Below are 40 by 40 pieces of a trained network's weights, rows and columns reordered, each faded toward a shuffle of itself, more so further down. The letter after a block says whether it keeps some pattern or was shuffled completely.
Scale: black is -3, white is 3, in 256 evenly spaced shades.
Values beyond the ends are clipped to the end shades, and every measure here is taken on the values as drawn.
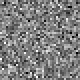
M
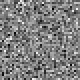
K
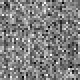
M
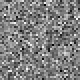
M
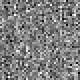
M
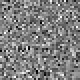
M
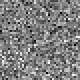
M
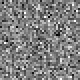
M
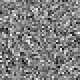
K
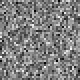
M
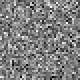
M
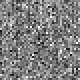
M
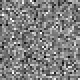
K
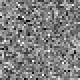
K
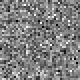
K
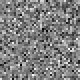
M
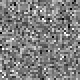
K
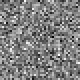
M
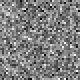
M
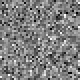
K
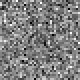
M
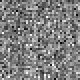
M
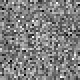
M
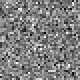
K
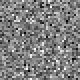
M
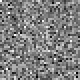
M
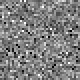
K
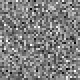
K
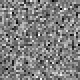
K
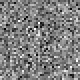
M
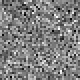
K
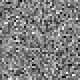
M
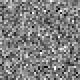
K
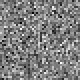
K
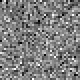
K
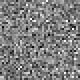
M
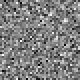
K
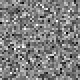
K
